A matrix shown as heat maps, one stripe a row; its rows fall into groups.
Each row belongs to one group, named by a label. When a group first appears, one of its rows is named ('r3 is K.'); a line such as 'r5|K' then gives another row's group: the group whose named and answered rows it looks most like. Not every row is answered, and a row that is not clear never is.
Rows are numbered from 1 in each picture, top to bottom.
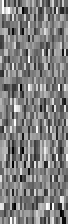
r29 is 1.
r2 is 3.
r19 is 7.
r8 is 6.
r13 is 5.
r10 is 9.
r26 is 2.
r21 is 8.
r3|9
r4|5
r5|8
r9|5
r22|8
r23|8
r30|2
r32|7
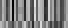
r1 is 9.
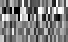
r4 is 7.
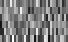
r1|7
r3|6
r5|7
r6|9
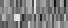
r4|5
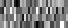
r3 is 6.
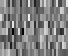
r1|8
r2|1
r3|5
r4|9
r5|8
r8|3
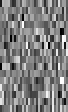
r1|6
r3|8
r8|8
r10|6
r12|1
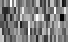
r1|7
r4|5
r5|5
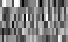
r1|3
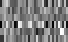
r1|6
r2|8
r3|3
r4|6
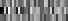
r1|9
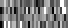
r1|1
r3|3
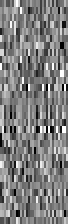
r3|9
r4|7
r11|1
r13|6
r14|6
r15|6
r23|8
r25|8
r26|6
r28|6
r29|7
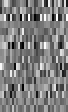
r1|6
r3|8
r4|1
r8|1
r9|8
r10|2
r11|7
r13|8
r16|9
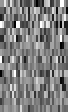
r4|2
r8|2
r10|3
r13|7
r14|9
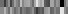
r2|1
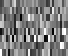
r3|5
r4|2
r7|1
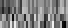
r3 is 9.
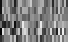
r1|6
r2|6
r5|6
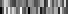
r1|6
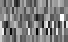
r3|1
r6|2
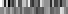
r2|1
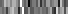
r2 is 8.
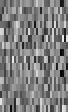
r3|6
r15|2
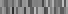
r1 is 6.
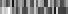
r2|3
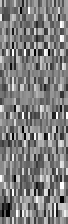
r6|1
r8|9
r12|9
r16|2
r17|8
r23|9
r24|1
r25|8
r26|2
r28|9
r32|9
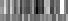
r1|1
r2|1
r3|8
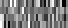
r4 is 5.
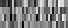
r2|2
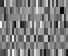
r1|7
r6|9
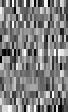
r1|9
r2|2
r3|3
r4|9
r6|6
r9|6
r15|2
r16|3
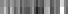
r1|1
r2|1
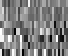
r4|3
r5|2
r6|3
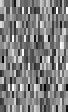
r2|8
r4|2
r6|9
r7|1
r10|8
